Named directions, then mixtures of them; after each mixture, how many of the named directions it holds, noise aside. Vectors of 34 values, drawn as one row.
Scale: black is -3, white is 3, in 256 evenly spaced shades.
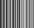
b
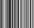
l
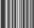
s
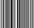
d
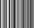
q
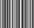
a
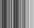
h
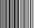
three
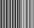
two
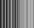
three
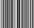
two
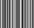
one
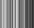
one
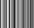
one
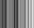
one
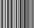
two
